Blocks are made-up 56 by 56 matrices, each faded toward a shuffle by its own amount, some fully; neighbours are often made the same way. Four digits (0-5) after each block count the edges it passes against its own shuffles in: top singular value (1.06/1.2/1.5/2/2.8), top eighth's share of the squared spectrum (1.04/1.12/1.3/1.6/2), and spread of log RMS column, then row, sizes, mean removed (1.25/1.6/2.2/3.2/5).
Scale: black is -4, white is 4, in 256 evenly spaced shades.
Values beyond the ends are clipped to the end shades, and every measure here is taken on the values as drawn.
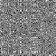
4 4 2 1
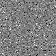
2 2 1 0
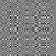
5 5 4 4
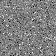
0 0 0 0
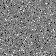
0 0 0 0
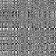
5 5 3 3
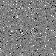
3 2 1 1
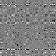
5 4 2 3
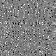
3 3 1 1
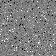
0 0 0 0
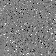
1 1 0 0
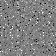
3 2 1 0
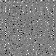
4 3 1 1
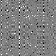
4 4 2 2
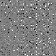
4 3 2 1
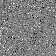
0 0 0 0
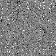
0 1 2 0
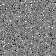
0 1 0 0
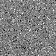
2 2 0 0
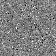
0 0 1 0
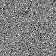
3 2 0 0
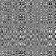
4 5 3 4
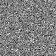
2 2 0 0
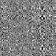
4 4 2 2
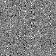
1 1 2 0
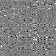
4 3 1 1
